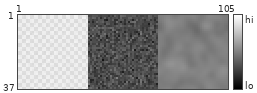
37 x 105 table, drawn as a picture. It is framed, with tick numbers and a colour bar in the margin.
The table splits into one row of 3 panels. Panel 1,1: very high, checkered, faint in contrast. Panel 1,2: low, fine-grained. Panel 1,3: middling, blotchy, faint in contrast.
